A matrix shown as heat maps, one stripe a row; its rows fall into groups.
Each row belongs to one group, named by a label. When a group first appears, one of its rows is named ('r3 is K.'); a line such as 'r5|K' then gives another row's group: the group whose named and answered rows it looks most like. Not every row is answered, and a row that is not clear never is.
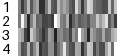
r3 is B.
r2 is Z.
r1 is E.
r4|E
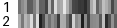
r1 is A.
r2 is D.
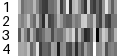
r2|D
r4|D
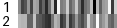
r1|E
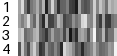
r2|D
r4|A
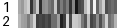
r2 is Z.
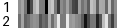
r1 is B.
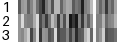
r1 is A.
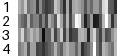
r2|E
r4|A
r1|Z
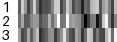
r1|A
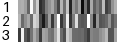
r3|A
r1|B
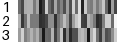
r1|D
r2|E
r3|B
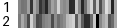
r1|E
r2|A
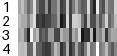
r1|Z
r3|B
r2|Z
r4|Z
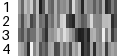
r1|D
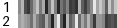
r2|Z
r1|B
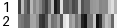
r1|B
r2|A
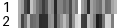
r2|E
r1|B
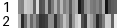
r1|D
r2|E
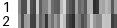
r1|E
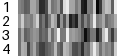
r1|A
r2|B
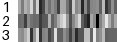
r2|E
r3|D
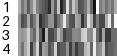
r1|Z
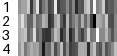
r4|B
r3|Z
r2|Z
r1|D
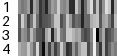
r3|A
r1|E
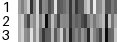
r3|B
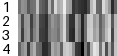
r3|E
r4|A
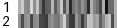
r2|E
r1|B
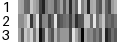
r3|D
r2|D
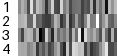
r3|D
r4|Z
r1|B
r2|Z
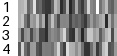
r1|Z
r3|E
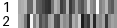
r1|Z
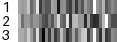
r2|Z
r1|D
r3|D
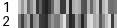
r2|E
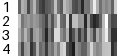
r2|Z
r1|A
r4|E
